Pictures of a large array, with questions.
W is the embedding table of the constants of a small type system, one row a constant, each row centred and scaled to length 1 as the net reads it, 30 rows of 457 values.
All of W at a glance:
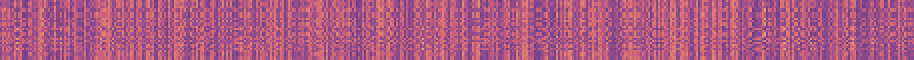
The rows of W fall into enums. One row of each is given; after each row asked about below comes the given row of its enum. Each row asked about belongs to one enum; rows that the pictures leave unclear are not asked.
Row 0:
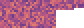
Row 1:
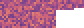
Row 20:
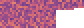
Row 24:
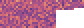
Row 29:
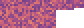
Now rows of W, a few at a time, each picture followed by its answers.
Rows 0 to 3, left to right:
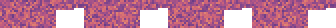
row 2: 1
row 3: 0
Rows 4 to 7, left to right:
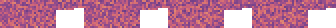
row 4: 20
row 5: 20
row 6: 29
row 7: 29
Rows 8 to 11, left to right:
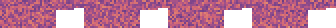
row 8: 29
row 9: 20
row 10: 1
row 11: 20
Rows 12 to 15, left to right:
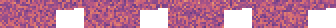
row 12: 20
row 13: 0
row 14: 24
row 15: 1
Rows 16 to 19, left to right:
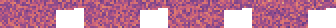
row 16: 20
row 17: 20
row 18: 29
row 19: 24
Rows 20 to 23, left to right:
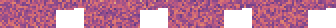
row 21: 24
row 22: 0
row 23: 29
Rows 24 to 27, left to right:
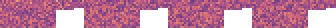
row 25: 29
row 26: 1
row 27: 1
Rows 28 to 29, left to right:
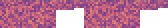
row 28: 29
